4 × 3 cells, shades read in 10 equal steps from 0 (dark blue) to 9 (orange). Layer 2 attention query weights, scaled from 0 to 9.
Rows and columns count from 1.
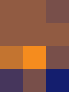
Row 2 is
5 5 5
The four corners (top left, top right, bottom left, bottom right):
5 4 2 0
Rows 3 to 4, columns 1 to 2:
7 9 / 2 4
